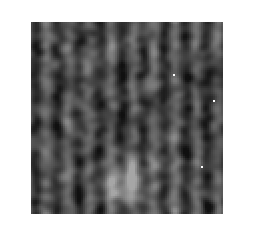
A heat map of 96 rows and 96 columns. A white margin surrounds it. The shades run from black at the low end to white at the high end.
Average level on the scale: 30%. Lone odd cells: 3, each higher than its neighbours. Stripes: upright, repeating 9 times. Ninth with the highest average: bottom middle. Bumps: one, in the bottom middle.
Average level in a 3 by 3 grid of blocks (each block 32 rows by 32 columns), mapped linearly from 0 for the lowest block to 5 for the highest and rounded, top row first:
110 | 100 | 151
